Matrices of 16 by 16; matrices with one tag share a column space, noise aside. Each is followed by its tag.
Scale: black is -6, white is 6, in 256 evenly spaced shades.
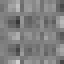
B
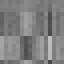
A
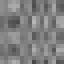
B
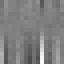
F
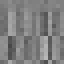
A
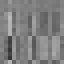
A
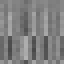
A
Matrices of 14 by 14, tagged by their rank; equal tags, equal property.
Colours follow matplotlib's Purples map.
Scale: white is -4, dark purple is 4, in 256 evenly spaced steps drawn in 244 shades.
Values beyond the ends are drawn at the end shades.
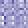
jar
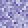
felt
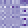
jar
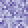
felt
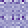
jar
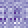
jar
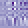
jar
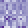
jar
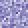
felt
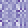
jar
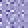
jar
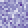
felt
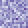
felt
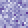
felt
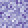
felt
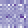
jar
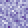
felt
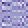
jar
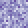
felt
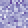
felt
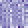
jar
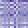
jar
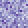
felt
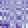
jar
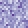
felt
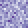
felt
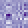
jar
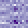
jar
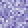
felt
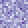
felt
